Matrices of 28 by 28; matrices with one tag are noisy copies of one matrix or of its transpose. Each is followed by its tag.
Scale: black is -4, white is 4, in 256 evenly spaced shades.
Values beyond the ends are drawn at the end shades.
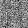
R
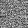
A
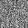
A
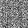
R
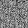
A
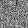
A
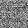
R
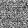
R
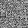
A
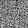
A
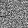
A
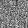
A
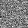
A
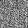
A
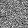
A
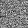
A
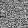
A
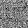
R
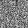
A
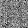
R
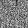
A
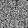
A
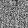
A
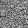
A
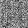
R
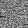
A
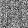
R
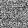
R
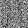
R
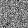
R
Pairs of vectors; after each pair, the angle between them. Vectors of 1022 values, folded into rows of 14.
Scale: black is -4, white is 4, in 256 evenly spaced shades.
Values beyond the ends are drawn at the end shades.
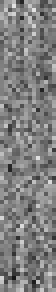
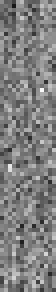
nearly opposite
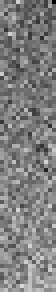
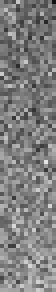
nearly parallel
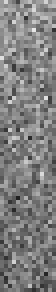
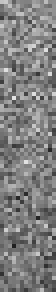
partly aligned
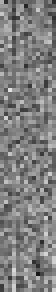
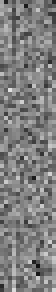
nearly parallel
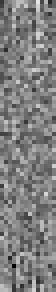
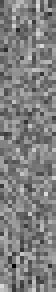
nearly parallel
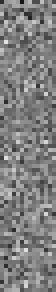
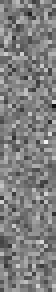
partly aligned
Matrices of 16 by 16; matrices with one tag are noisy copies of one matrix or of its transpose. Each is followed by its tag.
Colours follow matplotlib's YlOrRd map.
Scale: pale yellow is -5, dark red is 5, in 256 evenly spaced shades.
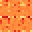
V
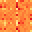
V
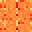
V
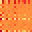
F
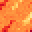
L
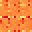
V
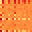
F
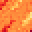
L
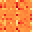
V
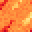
L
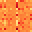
V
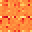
V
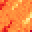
L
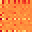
F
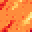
L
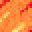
L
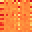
F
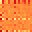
F
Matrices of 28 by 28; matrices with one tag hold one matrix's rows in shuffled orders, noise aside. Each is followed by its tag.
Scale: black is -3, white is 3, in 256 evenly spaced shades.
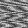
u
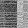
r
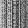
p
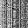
p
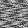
u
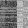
r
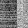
r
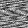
u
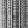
p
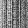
p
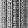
p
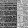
r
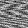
u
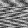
u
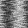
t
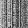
p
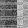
r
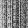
p
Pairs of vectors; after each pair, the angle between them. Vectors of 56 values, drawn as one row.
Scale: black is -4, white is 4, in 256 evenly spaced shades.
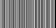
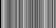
orthogonal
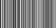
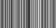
orthogonal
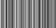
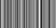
partly opposed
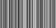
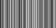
orthogonal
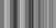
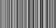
orthogonal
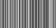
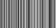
nearly opposite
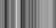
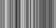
nearly opposite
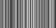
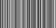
partly opposed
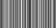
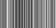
orthogonal
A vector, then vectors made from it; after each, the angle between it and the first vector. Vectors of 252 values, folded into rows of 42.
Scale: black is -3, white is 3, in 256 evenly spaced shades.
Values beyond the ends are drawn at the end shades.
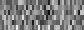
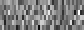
nearly opposite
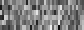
orthogonal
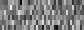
partly opposed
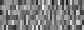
partly opposed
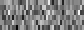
nearly opposite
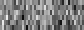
partly opposed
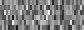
nearly opposite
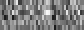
partly opposed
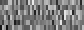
orthogonal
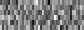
partly aligned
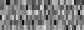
partly aligned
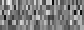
partly opposed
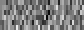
nearly parallel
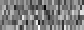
partly aligned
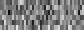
nearly parallel
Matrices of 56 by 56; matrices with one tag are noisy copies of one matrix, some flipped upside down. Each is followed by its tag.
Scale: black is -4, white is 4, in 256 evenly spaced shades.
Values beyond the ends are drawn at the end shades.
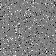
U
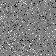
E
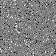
U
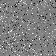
E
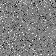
E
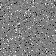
U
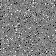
U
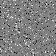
U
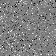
E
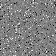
U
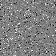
U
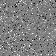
E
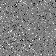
E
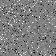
E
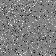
E
